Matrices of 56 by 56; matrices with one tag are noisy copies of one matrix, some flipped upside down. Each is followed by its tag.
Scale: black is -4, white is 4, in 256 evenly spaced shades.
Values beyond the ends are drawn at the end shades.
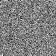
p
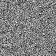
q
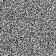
p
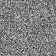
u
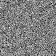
q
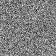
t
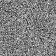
u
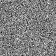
u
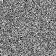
p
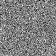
t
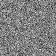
q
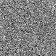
t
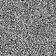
u
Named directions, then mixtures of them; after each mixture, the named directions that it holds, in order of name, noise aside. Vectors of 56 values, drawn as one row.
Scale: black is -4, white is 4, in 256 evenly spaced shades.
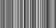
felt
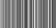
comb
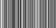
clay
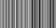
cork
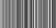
comb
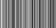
clay, cork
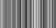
clay, comb, cork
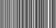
clay, comb, felt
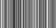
clay, felt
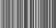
comb, felt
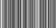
clay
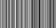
cork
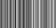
cork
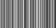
comb, felt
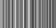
comb, cork, felt
